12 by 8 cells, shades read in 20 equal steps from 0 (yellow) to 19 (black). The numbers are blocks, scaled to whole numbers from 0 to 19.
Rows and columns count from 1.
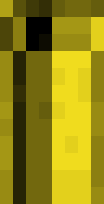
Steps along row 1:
up up up down down same up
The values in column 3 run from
10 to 19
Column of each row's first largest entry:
4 3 3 2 2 2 2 2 2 2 2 2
